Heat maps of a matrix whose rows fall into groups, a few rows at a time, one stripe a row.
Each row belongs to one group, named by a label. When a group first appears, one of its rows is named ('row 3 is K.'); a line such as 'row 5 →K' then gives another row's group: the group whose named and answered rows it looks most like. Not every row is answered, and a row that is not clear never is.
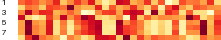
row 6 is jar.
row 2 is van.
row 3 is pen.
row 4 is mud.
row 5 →jar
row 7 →jar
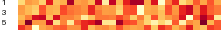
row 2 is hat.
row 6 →mud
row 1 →van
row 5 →jar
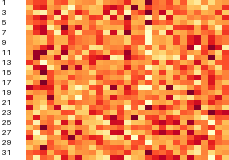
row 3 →van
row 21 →hat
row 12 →jar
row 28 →mud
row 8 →hat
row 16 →hat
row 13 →mud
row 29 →hat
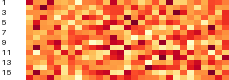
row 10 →jar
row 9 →pen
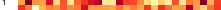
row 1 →jar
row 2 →mud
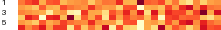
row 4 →van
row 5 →hat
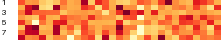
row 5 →mud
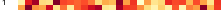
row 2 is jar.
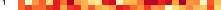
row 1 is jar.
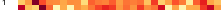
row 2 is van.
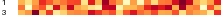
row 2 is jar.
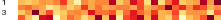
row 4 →van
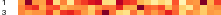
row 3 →pen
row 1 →jar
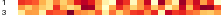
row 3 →van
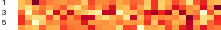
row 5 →mud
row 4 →mud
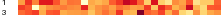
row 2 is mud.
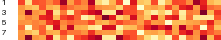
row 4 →pen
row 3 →jar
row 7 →hat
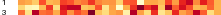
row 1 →hat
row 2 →van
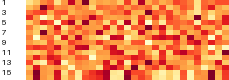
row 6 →van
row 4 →mud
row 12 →pen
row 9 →hat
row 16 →jar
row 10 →pen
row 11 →pen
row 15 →jar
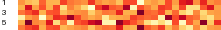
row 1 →hat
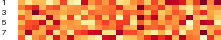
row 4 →van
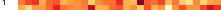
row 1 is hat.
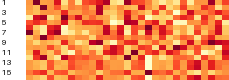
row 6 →van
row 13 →hat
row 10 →pen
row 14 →hat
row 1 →jar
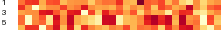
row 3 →pen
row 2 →mud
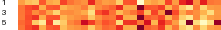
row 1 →hat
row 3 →pen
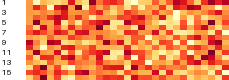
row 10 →mud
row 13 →hat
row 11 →jar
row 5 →jar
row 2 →van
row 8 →hat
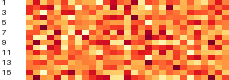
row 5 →hat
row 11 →pen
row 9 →jar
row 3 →mud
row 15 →mud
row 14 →pen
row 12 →hat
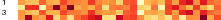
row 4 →jar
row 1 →hat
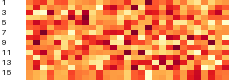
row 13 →pen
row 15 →hat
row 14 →mud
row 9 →jar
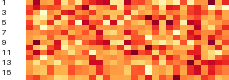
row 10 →van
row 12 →mud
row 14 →hat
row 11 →pen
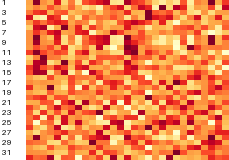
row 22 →van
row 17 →pen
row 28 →jar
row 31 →pen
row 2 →pen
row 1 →jar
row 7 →pen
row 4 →van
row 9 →jar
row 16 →hat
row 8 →jar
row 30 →hat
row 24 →mud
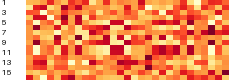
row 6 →jar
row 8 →van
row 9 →jar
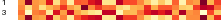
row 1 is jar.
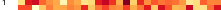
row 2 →mud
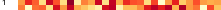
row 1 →van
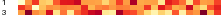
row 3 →jar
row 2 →mud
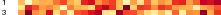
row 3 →jar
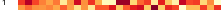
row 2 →pen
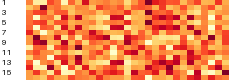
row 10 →van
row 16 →hat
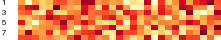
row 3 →mud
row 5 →mud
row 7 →jar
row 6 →pen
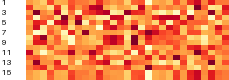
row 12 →pen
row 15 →hat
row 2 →mud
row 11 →mud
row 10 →hat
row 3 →jar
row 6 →mud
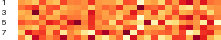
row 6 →hat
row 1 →hat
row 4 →hat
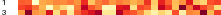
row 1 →mud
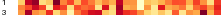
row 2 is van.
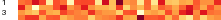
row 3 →hat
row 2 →mud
